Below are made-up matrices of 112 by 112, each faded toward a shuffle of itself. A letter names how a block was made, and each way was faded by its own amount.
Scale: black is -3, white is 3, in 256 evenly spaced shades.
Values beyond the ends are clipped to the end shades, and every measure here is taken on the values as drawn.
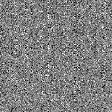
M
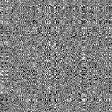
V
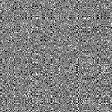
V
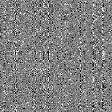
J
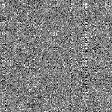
M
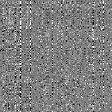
J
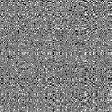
V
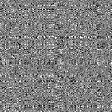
V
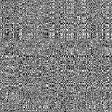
V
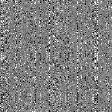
J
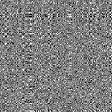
V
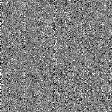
M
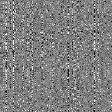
J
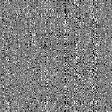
J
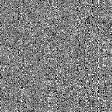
M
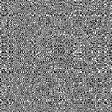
V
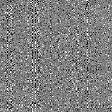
J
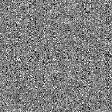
M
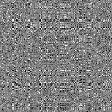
V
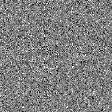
M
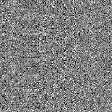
M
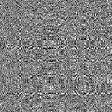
V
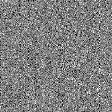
M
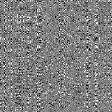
J
